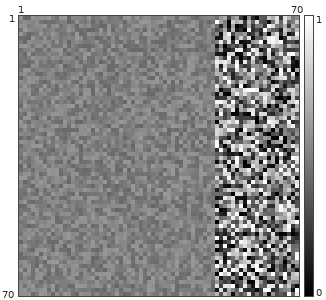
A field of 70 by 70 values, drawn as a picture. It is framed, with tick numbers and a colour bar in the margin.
A vertical seam about 70% of the way across splits the table, and the left part is calmer. The texture is fine-grained noise. Neither half mirrors the other. A few values lie far out on both sides of the bulk. There are no regular stripes. No overall slope runs across the table.
